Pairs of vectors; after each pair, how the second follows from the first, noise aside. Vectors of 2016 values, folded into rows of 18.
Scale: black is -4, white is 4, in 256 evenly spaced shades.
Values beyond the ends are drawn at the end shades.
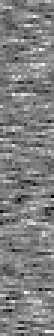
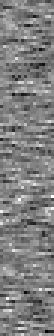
negated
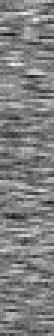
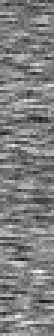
reversed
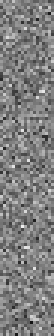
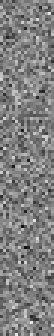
negated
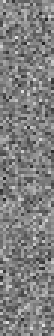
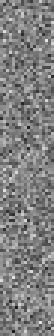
wrapped around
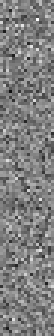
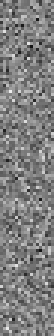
negated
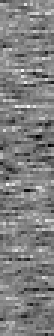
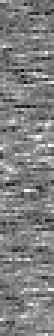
negated
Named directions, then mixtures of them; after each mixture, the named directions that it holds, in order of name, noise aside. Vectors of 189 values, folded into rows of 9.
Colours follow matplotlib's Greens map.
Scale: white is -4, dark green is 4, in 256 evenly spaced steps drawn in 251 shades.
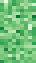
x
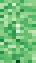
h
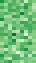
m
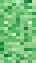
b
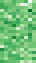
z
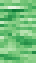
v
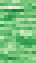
v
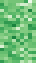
z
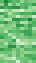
h, v, x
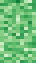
b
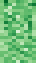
b, x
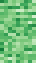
b, v, x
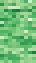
v, z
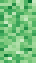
b, m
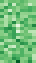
h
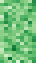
b, h, m
